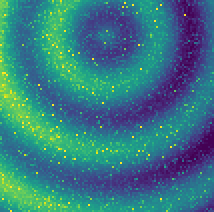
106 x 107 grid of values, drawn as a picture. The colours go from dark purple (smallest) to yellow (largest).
Values rise toward the left. No single row or column stands out from its neighbours. The histogram is bell-shaped. Concentric rings centre on the top middle.
